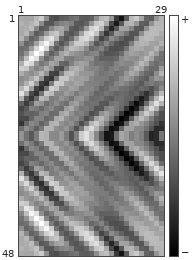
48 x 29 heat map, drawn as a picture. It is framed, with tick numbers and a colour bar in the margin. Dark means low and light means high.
Mirror symmetry: top to bottom. Histogram: bell-shaped. Ninth with the lowest average: middle right.
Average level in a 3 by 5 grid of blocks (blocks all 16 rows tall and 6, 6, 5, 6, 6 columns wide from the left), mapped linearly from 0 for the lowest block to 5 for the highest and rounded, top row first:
54424
24302
54424
